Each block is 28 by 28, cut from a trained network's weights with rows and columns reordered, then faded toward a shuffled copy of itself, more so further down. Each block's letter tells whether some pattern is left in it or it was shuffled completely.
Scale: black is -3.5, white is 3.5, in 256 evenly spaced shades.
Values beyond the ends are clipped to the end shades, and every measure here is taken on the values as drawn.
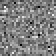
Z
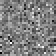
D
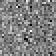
D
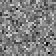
Z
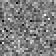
Z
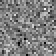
Z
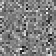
D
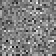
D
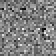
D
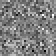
D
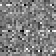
D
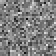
Z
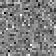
Z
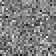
Z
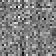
D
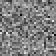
D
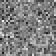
D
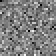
Z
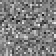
Z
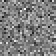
Z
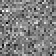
D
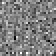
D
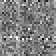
D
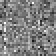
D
